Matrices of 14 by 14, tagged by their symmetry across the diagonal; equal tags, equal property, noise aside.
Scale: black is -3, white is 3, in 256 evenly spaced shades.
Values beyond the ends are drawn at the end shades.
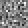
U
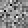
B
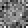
B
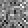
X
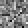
X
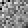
B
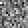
U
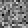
U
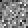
B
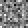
X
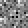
B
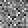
X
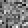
U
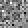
B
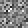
B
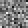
X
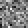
U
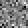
U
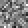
B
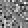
X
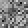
B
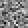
U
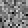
U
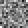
B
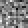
X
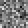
U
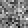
X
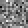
X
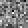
U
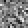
X
